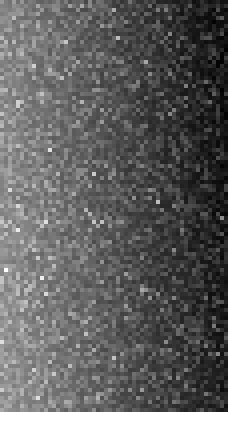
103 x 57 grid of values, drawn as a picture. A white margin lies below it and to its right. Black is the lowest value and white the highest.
Stripes: none. Slope: up to the left. Odd rows or columns: none.
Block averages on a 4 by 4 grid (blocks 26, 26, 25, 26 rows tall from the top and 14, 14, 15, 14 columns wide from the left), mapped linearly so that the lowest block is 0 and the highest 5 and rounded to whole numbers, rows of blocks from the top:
4320 | 5320 | 5320 | 5421
